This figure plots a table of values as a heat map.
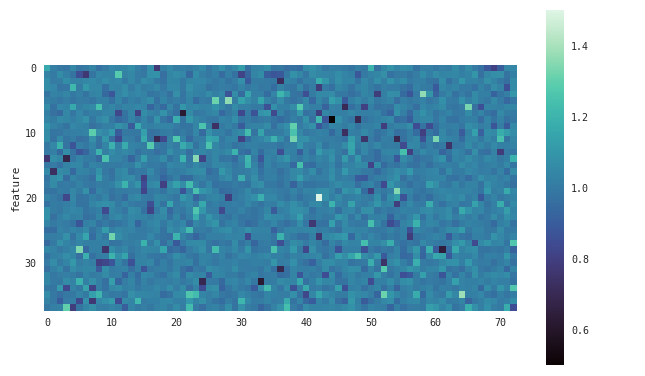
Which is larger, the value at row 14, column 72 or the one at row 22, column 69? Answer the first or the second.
the first
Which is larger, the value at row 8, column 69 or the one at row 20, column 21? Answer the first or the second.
the second
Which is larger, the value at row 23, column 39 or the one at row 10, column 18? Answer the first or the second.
the first
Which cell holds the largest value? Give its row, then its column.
20, 42
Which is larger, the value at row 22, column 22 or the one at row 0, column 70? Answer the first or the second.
the first
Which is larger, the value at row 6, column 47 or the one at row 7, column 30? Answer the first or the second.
the first
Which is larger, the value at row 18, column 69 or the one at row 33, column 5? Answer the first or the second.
the second
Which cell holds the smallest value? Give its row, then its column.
8, 44
